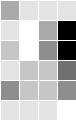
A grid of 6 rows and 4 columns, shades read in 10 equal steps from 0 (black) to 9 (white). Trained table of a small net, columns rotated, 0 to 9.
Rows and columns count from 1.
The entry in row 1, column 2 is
8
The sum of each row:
30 23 21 26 24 33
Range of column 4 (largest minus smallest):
9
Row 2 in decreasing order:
9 8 6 0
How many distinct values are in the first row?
2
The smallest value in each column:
5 7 5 0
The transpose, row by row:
6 8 7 8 5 8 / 8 9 9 7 7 8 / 8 6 5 7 7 8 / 8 0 0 4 5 9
